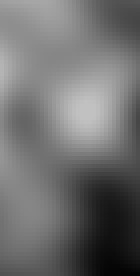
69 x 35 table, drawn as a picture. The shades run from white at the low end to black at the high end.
The texture varies smoothly and slowly. The bottom right is the ninth with the highest average. Values rise toward the bottom right. No regular stripes run through it. No single row or column stands out from its neighbours.
